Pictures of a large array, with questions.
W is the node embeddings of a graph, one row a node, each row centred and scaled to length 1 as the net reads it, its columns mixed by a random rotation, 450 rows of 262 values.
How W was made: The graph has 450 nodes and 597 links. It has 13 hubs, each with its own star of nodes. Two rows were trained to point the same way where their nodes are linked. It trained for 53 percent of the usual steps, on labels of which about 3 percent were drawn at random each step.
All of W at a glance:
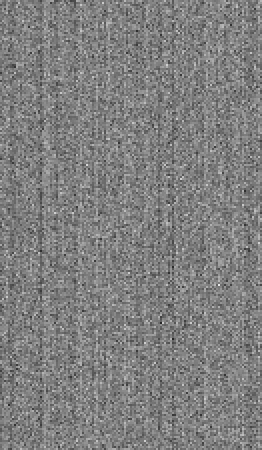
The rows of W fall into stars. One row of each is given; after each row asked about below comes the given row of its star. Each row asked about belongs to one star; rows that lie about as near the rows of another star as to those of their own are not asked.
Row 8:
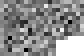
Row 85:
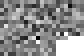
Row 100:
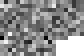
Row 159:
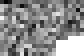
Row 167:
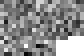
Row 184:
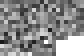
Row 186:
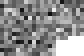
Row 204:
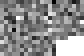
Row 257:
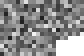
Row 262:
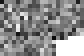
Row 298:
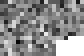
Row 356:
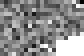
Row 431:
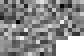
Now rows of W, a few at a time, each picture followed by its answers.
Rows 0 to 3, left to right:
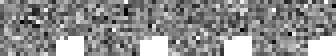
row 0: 85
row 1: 257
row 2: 8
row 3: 262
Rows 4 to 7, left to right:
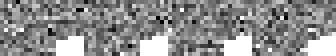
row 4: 184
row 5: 159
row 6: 167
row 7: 184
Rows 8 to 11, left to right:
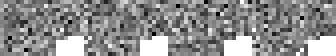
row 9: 204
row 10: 356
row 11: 204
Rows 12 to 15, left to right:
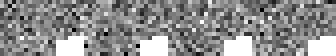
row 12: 8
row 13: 298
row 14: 100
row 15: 204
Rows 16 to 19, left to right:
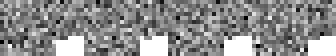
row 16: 184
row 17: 431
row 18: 8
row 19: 204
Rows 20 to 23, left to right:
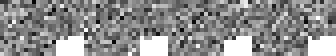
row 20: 159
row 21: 204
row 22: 356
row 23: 186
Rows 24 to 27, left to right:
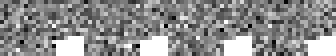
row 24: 262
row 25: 262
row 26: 262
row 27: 262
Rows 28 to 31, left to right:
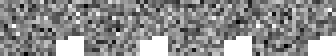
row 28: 100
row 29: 85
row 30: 159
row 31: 184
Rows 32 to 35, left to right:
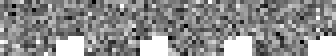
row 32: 204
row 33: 167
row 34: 100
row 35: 431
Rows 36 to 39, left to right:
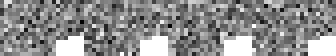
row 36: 184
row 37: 100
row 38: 100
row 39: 298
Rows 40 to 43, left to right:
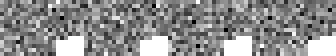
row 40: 167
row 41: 85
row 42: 167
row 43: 159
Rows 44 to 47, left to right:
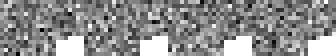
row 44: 100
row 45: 184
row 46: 159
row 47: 262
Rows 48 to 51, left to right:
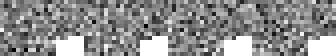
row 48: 167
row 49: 159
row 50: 204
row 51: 204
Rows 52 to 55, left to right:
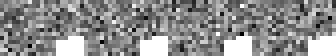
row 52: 100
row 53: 100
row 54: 431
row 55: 8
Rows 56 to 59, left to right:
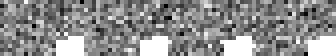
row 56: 85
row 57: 159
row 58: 431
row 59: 167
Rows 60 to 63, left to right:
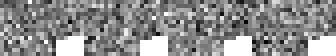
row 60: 8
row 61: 184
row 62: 159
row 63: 186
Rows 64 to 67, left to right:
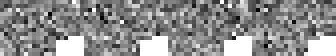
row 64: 356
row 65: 431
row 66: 356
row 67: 431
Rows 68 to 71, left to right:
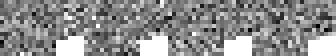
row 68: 184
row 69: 167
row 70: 257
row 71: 8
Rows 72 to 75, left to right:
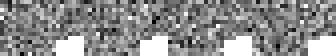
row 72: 159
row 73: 159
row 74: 184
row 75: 100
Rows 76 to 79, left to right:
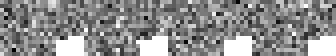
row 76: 167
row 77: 167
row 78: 186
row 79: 167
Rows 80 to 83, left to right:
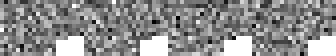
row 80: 204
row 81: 159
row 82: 356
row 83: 257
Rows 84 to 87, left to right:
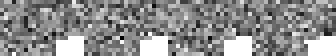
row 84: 356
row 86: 184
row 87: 262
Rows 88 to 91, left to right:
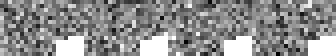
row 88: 204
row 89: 8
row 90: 298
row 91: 167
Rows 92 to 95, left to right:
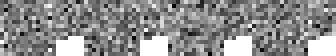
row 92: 204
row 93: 100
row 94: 159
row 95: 8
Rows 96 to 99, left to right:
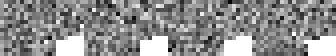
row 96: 8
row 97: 431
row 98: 186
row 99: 167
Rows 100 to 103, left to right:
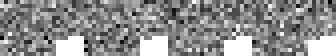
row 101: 186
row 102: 257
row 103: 298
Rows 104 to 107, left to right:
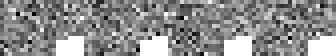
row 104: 85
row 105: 431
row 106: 100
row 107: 85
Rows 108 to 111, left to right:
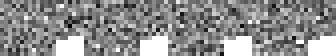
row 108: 159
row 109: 257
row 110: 204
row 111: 159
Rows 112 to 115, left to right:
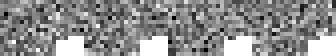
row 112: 257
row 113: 204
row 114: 186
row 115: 356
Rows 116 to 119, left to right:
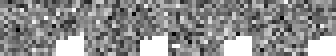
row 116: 159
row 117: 356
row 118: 184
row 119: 257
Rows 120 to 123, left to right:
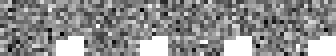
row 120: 100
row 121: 298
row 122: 431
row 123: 257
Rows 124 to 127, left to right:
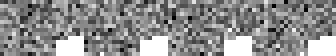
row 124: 257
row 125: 186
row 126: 257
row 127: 159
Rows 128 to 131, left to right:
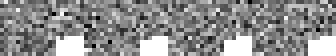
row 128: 186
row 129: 100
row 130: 356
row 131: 8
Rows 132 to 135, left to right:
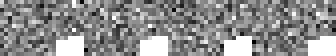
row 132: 356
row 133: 186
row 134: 431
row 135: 184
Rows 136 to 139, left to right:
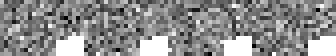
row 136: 8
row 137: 186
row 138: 298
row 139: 100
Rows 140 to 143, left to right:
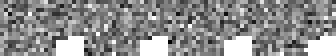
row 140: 431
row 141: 184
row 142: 184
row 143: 184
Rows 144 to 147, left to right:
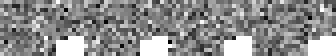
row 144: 167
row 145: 257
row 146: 184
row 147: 100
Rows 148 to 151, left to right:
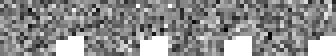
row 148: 184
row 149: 8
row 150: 8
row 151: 356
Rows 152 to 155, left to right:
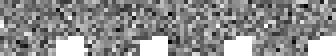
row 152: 298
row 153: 204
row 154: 184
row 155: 356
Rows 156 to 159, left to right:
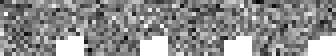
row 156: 167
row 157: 186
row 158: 257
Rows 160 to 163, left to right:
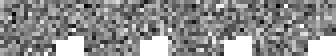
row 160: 204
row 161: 186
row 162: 167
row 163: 431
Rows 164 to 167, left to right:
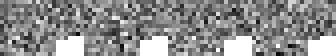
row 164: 85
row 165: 85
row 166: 204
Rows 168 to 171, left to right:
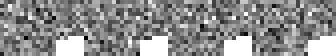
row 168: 85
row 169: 167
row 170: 85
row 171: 159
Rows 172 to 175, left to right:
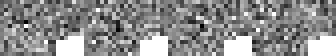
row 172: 8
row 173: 85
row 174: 85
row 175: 186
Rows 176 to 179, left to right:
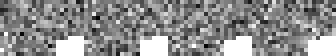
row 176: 298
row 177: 100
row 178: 159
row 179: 298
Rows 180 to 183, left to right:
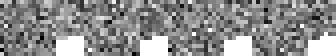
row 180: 186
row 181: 167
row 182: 186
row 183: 100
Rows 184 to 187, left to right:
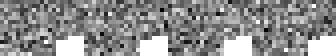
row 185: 184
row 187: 159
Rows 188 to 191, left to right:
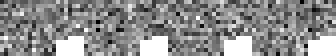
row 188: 431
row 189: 204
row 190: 186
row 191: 167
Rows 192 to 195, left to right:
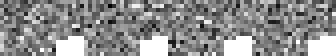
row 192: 431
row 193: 167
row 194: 85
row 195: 167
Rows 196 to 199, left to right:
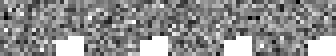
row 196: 262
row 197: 356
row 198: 431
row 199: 262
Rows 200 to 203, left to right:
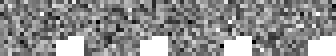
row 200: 262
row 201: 85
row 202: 431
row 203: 184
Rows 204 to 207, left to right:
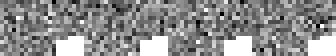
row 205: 356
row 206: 167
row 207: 8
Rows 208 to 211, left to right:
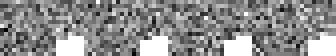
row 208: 186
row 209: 167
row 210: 167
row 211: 186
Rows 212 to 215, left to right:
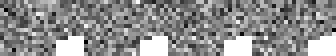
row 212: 431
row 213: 186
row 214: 431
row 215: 184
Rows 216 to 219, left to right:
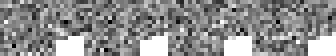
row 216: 184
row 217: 8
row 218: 257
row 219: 8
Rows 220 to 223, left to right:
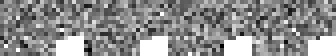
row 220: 262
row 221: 186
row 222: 431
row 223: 356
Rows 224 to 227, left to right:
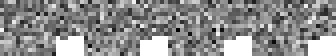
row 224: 167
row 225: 204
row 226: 298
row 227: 262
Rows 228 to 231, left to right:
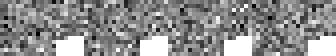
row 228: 262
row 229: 257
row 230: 8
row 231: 431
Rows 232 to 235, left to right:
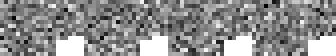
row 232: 100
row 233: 356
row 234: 8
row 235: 204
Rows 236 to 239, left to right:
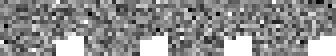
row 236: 167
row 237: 257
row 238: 186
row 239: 186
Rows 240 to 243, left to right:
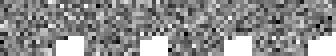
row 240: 184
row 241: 257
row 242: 186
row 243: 8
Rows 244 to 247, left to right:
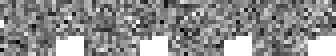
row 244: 186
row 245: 159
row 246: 159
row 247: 262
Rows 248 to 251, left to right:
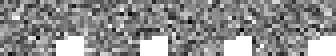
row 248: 262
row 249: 167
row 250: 257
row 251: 257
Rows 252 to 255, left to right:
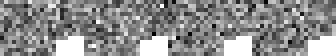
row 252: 167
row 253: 159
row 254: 298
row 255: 186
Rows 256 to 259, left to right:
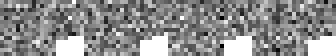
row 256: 298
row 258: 262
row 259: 167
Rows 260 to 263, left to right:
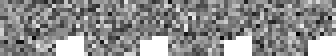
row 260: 262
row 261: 204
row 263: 8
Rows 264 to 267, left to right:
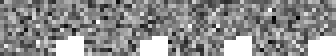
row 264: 262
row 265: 159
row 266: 184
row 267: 257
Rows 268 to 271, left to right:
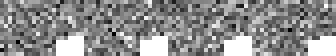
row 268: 186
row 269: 257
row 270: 8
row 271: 204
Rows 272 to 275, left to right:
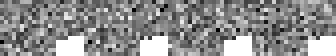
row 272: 184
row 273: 159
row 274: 184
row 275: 204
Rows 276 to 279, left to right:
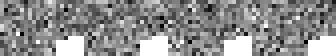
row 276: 204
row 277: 8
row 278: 257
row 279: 159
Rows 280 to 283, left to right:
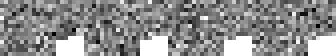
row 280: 167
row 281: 167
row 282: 257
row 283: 8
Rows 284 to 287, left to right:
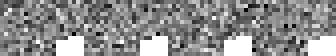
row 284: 431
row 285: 431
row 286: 159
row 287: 186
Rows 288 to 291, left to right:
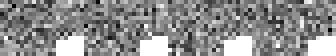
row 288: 257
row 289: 85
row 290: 298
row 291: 8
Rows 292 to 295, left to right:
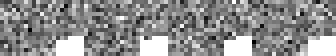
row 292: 159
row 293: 100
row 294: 356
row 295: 186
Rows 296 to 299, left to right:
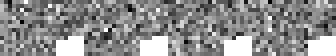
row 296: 159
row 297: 184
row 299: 262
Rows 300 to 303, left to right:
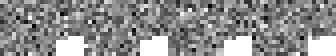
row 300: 85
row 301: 184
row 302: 159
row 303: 100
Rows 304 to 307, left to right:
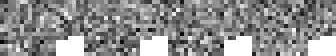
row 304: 184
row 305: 186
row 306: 431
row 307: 85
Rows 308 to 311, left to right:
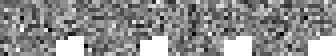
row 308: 184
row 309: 356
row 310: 167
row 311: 85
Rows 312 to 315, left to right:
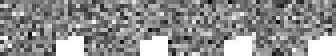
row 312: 257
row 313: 186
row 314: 184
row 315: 8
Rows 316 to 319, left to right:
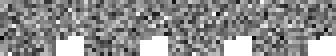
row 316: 100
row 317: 100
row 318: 356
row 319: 100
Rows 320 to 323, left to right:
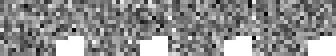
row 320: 167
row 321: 167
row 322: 159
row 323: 204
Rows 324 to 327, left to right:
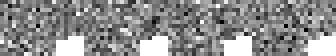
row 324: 356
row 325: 159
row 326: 167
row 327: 186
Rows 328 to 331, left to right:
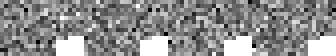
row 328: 186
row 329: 100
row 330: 85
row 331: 298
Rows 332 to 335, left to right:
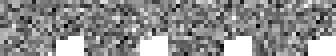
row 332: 8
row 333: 186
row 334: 431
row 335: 167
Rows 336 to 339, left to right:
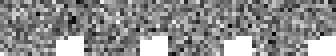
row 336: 159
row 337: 186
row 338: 262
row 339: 298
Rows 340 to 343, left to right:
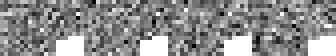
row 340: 356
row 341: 159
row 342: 262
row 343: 186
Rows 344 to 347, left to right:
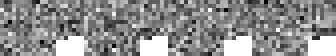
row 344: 159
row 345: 167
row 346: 298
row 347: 431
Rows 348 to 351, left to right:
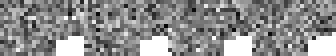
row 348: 85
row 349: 204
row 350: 167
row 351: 8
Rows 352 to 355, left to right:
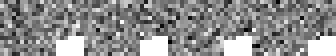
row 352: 100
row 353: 85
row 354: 184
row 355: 204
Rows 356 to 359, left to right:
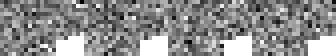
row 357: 8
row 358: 262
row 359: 356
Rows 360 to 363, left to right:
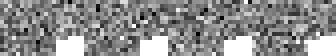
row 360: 186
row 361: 100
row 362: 85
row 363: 167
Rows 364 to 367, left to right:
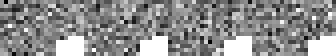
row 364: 100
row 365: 431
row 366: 184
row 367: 356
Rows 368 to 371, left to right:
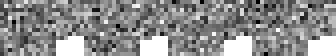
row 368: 257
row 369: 100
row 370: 159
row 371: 431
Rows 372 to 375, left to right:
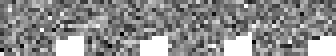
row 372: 186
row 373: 262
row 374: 8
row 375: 184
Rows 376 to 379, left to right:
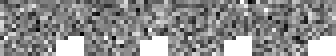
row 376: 204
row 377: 431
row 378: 356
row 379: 85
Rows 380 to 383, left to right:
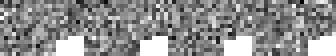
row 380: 159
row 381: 431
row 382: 100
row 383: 8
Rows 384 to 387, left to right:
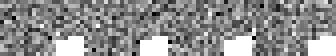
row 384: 100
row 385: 100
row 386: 184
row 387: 167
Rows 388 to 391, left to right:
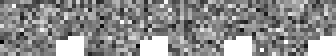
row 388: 184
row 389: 431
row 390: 159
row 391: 431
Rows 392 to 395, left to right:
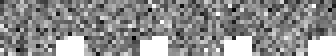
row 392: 298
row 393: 100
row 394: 204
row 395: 159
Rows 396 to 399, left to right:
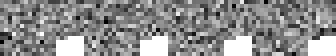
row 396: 184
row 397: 257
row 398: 356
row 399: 184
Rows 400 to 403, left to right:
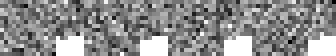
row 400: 167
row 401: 100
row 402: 85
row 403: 186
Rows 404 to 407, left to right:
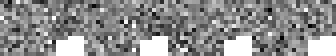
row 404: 159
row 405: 204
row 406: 186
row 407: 100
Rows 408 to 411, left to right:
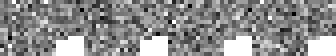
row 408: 298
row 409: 431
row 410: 184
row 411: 204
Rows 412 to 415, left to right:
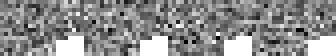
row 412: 356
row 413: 159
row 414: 100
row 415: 257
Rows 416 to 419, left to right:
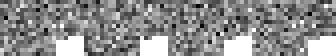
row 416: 298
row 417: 186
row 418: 8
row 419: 204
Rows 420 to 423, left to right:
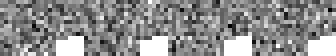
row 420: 85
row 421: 262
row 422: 8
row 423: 184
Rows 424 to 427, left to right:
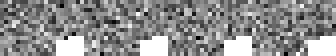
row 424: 431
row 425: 257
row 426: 431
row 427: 204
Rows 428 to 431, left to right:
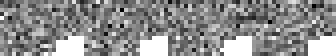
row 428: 356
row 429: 298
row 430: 159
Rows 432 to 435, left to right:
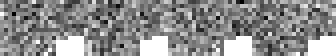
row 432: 204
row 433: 100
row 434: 204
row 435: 100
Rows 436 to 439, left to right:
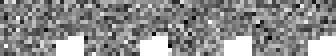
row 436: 262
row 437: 257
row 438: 298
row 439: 159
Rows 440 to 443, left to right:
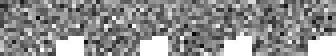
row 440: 431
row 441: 184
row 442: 100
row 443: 8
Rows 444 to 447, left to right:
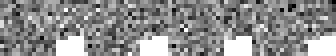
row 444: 186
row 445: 204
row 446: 204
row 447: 298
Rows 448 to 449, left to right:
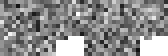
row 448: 356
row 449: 186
